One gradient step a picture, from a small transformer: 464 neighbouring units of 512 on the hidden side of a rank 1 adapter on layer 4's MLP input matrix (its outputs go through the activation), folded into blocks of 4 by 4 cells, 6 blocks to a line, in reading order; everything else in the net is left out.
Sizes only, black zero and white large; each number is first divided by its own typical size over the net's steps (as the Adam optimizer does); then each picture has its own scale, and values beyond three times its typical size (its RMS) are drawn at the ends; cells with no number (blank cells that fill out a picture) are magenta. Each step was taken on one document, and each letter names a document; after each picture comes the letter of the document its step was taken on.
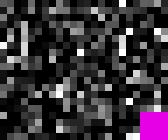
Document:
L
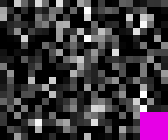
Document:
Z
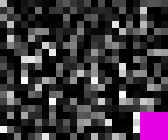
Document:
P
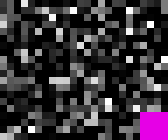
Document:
L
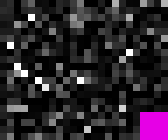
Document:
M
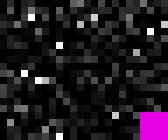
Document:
M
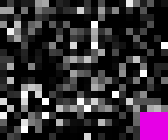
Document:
Z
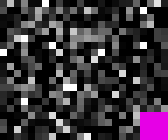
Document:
L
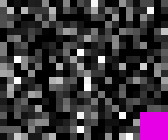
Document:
L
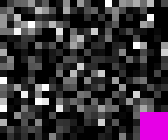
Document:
Z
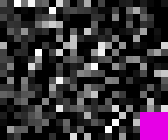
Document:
Z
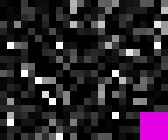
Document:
M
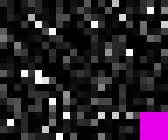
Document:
M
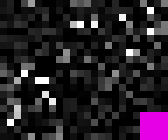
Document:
M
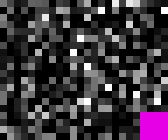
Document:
Z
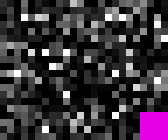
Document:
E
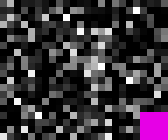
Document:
P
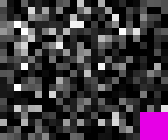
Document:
L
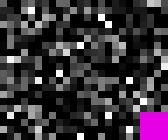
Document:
L
